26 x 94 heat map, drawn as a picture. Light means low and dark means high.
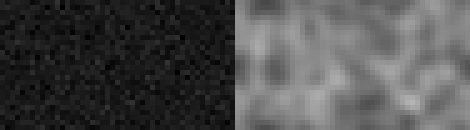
The table splits into one row of 2 panels. Panel 1,1: very high, fine-grained, faint in contrast. Panel 1,2: middling, blotchy.
